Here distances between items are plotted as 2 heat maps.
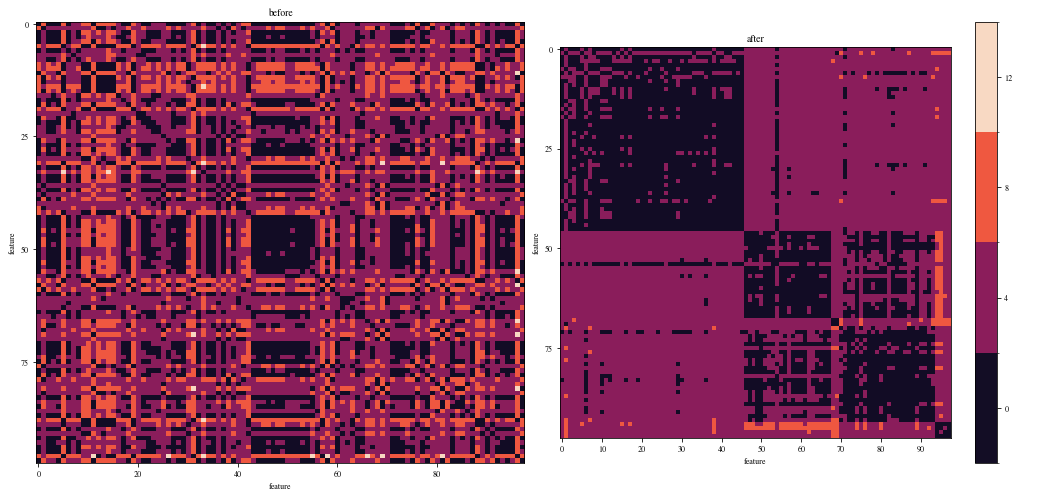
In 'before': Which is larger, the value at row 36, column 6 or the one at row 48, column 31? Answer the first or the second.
the second
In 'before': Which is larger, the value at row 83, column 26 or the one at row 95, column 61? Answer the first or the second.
the second
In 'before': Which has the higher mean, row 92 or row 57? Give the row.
57
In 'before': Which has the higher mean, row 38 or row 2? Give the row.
38
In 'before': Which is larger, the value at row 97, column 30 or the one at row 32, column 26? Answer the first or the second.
the first
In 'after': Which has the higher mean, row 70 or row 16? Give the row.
70
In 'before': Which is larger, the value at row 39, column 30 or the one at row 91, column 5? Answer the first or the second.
the first
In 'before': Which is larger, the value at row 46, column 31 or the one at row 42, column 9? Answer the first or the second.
the first
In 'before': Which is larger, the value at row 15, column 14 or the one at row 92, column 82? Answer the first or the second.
the second
